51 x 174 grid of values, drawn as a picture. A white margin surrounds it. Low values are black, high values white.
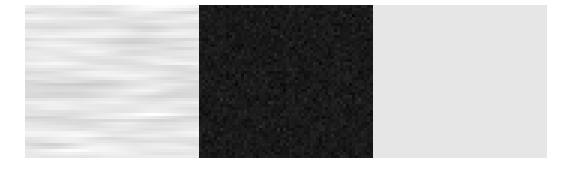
The table splits into one row of 3 panels. Panel 1,1: very high, streaked across, faint in contrast. Panel 1,2: very low, fine-grained, faint in contrast. Panel 1,3: very high, flat.
